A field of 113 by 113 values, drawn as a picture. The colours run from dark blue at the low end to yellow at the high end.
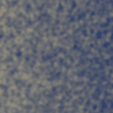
Values rise toward the left. The field is mottled with small blotches. No row or column stands out. No regular stripes run through it. The histogram is bell-shaped.
